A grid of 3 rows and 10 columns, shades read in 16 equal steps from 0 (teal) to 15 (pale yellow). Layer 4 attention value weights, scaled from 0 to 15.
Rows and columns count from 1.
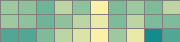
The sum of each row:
91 88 81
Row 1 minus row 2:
0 0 0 3 -3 1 0 -2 0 4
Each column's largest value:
9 8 7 11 13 15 9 14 7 11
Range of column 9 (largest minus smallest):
7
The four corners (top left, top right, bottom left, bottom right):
9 11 4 4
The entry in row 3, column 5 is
13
